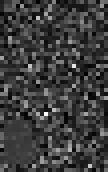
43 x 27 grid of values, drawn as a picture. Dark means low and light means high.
Seam: none. Odd patch: calmer, in the bottom left. Grain: fine. Histogram: skewed, a long tail of high values.
